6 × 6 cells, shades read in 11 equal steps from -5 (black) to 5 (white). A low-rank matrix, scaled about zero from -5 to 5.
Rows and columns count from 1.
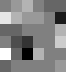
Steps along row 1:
up up down down same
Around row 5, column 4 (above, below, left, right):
0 0 -5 0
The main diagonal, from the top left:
0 2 0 0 0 1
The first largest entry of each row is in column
3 1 6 6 1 6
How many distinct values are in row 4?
4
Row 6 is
-1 0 0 0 0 1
